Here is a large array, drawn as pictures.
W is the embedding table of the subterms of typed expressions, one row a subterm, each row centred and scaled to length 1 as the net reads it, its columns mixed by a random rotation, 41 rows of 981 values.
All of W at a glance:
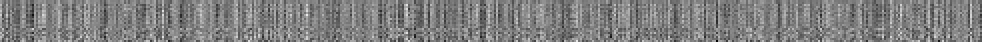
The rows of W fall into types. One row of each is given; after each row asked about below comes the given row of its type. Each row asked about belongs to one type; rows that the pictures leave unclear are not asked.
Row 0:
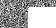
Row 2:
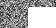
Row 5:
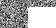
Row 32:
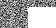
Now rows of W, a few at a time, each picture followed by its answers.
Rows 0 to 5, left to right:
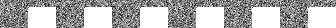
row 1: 2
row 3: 0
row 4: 32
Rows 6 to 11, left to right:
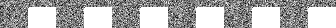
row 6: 2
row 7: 32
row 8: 32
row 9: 5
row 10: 0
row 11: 32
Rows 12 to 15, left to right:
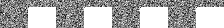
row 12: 5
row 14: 32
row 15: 32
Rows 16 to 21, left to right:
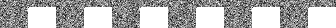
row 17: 2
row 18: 5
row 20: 32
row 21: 2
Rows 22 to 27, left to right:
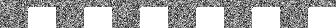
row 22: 0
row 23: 2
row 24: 5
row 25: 2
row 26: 32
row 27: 2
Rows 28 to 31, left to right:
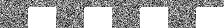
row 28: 5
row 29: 0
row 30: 32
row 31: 0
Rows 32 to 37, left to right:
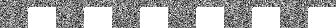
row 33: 5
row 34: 0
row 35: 5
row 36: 0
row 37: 0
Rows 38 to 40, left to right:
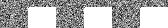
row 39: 32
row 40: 2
